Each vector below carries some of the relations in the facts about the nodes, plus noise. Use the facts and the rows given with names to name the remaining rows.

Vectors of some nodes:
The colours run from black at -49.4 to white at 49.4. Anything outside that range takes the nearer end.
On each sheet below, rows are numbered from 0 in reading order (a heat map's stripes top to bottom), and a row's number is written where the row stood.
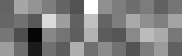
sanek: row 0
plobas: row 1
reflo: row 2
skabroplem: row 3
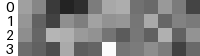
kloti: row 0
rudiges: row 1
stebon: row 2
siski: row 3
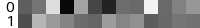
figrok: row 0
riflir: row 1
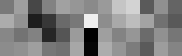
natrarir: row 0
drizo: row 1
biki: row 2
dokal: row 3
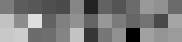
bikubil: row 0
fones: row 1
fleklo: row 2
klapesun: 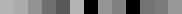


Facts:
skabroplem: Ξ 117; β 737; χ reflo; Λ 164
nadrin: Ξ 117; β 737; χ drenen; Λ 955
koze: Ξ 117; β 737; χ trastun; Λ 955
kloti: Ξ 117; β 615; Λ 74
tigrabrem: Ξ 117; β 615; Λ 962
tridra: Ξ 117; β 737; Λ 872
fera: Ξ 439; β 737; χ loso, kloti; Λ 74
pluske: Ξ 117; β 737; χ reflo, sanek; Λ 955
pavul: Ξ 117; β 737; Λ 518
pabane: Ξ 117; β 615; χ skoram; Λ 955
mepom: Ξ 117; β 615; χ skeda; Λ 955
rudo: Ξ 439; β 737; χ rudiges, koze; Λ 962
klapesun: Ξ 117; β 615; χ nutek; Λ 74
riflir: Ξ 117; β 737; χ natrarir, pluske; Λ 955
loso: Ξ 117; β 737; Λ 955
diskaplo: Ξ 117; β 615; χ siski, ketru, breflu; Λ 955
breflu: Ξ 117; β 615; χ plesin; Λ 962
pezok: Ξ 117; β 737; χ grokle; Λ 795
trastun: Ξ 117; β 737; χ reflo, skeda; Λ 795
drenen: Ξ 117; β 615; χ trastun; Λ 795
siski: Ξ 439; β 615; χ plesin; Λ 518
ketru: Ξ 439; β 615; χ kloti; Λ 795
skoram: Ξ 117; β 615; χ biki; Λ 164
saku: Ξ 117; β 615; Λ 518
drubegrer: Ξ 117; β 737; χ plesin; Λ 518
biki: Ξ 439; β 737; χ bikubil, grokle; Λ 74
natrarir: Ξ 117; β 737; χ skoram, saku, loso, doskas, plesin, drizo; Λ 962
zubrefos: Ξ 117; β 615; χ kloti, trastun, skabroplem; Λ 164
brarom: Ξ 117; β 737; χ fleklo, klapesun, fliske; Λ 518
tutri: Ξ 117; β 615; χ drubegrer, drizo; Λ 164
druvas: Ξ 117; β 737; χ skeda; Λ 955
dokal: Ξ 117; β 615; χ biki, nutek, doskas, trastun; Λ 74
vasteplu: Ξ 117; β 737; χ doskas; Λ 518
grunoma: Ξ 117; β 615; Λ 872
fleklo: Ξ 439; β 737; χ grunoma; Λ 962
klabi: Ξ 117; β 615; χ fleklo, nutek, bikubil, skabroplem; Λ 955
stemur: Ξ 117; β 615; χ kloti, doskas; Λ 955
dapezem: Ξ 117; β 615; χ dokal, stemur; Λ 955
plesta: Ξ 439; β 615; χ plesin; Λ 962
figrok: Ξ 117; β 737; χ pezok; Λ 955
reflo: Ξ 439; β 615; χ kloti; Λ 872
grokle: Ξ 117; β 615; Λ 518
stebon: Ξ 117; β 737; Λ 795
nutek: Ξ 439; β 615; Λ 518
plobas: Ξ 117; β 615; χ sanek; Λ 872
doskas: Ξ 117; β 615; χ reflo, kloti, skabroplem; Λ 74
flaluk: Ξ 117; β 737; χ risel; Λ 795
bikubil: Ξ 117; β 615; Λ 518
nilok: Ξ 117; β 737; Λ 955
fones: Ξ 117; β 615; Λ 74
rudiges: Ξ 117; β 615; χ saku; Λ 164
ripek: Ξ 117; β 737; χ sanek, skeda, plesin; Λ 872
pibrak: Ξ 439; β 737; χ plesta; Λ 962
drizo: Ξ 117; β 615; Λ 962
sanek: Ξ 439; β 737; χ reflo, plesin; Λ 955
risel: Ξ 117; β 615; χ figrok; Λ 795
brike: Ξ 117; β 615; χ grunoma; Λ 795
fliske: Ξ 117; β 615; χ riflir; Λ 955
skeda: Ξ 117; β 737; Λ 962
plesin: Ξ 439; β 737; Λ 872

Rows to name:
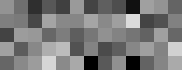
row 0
nutek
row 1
tutri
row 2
stemur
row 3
tridra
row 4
brarom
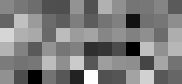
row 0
doskas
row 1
fliske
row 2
tigrabrem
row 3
grunoma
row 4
zubrefos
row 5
plesin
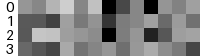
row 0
brike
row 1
vasteplu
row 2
klabi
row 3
ketru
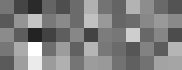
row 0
saku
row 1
koze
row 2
skoram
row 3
nilok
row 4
nadrin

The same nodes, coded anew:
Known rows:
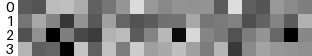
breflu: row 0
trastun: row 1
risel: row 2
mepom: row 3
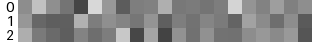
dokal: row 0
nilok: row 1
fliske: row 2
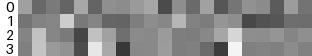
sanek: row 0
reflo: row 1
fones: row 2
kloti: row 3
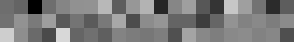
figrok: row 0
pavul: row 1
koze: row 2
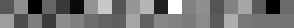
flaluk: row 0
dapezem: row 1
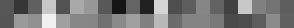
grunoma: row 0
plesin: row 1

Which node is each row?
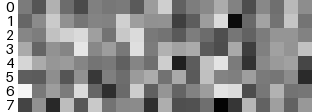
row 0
zubrefos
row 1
tutri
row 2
drizo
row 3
skeda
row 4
rudiges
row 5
diskaplo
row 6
rudo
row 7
grokle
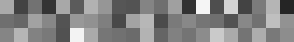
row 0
pabane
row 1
skabroplem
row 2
biki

